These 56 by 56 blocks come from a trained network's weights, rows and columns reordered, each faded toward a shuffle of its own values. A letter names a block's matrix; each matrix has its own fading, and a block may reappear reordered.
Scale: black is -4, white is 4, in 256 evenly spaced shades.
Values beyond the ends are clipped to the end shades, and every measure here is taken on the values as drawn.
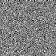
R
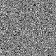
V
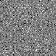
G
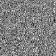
G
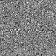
V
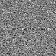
R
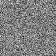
R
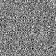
R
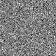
V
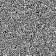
V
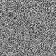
R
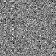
G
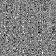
G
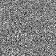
V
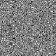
G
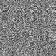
R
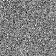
V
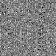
G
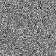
G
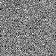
V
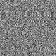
R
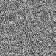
R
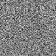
R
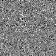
V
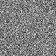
R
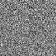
R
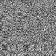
R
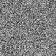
R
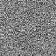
R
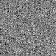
V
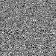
V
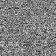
R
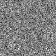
V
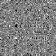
G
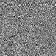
R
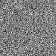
R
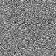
R
